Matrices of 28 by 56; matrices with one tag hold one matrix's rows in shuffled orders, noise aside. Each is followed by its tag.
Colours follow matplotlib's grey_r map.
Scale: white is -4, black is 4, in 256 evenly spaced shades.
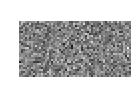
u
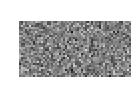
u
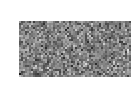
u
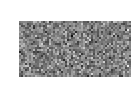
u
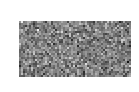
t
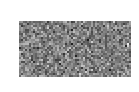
u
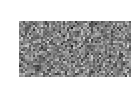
u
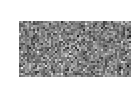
t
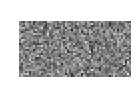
u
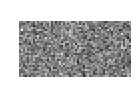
t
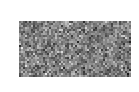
t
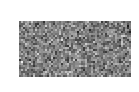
t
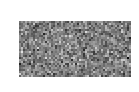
t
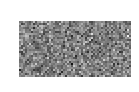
u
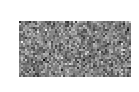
t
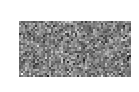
t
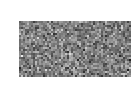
t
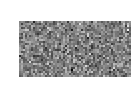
u
